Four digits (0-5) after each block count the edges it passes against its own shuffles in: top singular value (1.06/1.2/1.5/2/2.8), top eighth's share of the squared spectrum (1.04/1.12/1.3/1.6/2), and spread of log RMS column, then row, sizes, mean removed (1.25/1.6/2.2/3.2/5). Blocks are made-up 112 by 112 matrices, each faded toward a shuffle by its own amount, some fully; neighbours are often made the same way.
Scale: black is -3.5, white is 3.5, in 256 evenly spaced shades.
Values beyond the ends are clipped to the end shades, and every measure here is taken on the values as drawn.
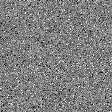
0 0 0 1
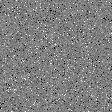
0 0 0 0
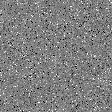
1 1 0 0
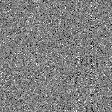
3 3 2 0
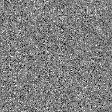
0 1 2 0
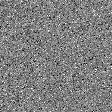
0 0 0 0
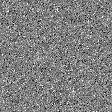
2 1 0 0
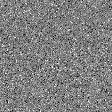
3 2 0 0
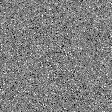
1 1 0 0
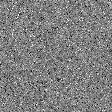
2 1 0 0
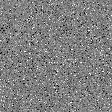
0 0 0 0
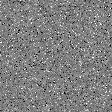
0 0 0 0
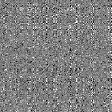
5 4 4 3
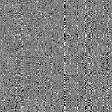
5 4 3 2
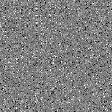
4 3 2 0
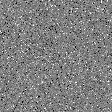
1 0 0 0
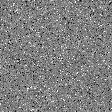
0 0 0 0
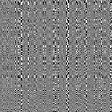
5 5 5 3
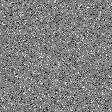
2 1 0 0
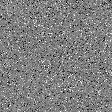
0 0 0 0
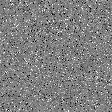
2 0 0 0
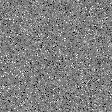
0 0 0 0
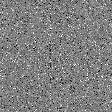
1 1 1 0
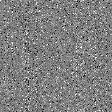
1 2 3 0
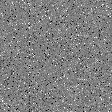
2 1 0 0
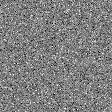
1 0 0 0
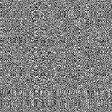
5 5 3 3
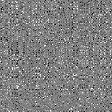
5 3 3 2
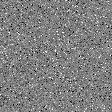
2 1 0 0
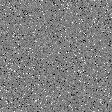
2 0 0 0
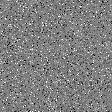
2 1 0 0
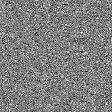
4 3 1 1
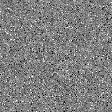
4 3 1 1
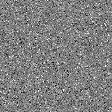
3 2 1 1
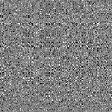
5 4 3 3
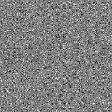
4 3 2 2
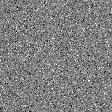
2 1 0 0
